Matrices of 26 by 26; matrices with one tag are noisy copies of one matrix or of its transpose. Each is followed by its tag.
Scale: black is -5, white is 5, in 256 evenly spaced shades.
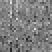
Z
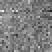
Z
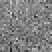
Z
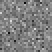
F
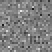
F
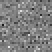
F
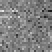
Z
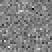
F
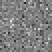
F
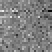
Z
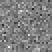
F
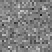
F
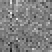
Z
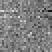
Z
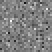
F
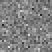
F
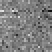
Z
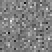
F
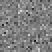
F
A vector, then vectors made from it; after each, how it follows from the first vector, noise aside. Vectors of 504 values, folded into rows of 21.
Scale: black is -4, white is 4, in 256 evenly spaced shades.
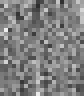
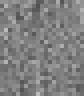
shrunk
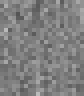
shrunk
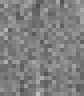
shrunk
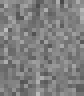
shrunk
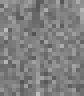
shrunk
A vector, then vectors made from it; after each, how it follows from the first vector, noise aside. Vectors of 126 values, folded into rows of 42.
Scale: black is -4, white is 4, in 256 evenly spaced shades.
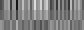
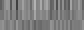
shrunk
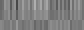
shrunk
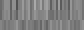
shrunk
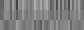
shrunk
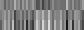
reversed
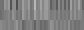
shrunk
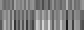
reversed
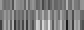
reversed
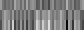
reversed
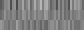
shrunk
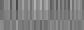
shrunk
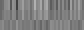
shrunk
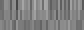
shrunk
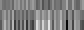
reversed
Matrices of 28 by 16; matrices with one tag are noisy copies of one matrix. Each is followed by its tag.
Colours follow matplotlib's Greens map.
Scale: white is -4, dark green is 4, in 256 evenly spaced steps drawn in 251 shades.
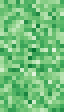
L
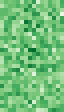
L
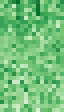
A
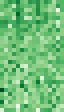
A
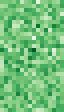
L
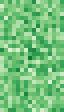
L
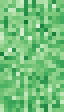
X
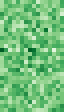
L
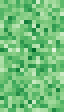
L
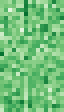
X
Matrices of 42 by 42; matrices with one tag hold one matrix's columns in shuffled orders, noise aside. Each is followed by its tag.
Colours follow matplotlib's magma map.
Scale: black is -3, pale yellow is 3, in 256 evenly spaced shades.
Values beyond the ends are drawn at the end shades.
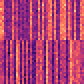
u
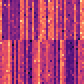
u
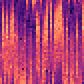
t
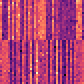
u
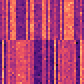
u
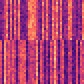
u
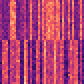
u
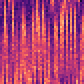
t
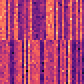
u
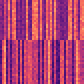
u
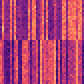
u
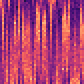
t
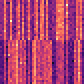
u
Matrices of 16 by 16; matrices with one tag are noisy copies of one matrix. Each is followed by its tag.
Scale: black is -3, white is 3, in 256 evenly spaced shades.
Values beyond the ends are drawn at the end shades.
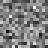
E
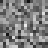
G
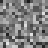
G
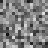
G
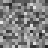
E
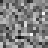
G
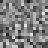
G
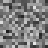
E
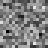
E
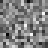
G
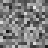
E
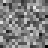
E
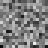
E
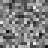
E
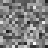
E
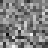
G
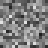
E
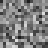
G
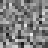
G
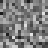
G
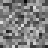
E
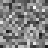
E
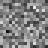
E
